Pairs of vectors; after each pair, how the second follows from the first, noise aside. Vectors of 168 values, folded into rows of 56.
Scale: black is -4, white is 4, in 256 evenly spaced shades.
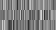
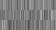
shrunk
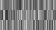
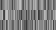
negated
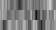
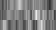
negated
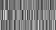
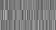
shrunk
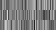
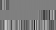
partly zeroed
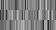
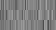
shrunk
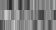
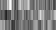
negated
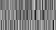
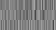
shrunk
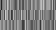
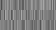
shrunk
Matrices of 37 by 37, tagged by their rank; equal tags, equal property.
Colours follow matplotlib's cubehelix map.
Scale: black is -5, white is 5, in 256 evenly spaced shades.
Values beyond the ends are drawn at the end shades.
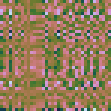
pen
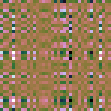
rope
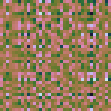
pen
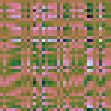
rope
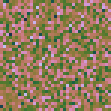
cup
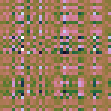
rope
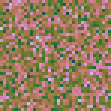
cup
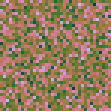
cup
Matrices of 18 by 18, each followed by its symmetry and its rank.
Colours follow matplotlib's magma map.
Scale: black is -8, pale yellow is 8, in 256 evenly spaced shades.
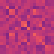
symmetric, rank three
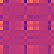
neither, rank one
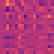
neither, rank three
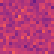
neither, full rank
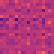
neither, rank three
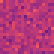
neither, full rank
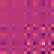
symmetric, rank one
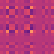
symmetric, rank one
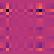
neither, rank one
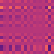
neither, rank one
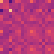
symmetric, rank three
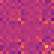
symmetric, rank three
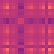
symmetric, rank one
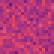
neither, full rank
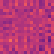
neither, rank three
